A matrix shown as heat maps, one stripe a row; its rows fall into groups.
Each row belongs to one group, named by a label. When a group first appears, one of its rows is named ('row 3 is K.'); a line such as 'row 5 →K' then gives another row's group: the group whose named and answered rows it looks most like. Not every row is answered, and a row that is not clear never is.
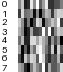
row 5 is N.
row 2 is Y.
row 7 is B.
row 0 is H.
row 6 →N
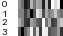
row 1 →Y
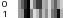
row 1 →B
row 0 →B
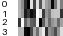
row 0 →H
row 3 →B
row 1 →Y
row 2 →H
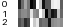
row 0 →Y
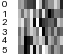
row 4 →B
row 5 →H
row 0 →Y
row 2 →H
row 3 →Y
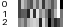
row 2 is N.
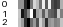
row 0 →B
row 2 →B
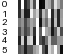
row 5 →Y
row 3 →H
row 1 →H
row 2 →H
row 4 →H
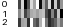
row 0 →H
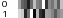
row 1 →H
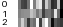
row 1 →Y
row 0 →N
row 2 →H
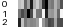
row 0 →Y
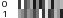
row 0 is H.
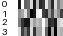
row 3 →N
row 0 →H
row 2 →N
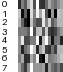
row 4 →H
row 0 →H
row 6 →H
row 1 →N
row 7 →N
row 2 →B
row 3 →N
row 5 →N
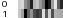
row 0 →Y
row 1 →B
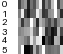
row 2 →N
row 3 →N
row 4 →Y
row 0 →Y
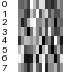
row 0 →N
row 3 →B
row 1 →H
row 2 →N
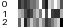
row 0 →Y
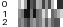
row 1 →B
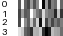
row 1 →N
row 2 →H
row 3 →Y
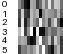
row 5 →N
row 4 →Y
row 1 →H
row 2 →Y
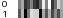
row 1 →H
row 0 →B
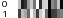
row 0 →N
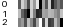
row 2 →Y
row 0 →H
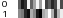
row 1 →B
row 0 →N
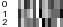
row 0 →H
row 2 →Y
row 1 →H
